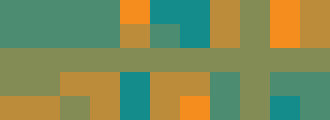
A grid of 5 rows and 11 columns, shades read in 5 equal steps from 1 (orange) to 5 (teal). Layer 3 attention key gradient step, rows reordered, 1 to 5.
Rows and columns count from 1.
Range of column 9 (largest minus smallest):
0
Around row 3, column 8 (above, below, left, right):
2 4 3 3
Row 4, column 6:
2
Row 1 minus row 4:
1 1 2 2 -4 3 3 -2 0 -3 -2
